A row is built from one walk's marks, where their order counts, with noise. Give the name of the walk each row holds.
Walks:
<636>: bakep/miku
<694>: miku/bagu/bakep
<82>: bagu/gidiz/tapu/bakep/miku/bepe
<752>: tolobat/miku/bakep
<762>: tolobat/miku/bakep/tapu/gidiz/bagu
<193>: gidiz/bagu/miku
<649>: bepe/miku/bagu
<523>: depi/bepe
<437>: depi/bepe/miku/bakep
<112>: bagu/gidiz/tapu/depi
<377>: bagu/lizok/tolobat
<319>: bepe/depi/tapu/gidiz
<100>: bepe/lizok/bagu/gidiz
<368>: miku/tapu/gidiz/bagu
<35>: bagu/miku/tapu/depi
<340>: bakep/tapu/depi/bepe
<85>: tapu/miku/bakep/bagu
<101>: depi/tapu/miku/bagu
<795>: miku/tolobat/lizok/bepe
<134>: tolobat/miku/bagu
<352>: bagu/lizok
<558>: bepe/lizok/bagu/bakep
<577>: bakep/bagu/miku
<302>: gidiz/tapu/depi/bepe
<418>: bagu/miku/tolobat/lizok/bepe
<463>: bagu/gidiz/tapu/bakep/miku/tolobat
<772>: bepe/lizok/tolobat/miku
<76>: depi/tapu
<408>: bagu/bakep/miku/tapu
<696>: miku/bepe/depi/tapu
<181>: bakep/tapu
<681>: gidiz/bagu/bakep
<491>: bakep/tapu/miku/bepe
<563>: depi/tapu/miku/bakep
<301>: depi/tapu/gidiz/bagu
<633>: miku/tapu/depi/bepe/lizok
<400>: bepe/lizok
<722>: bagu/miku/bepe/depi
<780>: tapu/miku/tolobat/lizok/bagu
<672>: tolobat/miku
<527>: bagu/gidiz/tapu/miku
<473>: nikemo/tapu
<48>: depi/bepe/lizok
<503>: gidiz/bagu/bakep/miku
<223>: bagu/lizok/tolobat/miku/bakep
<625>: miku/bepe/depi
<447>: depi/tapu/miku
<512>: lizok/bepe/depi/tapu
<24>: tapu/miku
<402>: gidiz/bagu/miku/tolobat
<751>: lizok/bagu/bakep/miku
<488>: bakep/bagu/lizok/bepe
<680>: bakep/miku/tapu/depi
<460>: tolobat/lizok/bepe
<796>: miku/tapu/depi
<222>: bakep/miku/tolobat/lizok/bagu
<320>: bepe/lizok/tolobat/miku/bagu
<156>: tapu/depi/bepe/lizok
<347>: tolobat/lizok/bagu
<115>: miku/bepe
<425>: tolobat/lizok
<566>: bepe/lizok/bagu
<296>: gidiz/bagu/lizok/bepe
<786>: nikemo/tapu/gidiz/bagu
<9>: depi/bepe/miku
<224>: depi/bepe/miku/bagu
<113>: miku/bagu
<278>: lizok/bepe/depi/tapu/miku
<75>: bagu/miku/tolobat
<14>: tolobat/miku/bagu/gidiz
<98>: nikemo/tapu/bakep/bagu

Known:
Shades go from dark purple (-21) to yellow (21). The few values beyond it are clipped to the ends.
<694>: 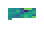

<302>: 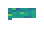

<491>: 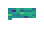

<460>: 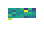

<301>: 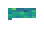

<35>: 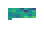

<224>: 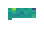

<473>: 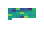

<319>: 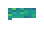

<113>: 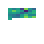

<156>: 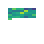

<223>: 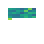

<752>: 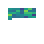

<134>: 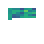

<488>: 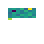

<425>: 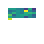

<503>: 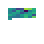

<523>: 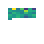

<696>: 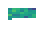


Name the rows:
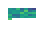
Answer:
<780>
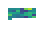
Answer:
<636>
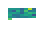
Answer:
<222>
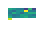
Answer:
<347>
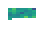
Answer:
<722>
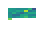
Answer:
<418>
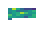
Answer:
<76>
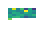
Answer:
<48>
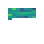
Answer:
<563>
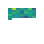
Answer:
<437>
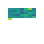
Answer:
<751>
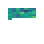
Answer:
<85>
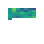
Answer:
<101>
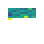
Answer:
<352>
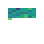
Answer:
<296>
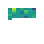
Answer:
<9>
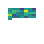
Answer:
<672>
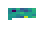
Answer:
<98>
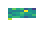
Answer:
<512>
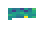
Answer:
<786>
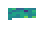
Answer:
<112>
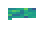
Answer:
<115>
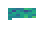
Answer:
<82>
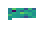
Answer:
<340>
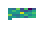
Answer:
<24>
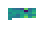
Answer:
<527>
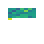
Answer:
<100>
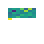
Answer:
<558>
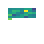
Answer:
<795>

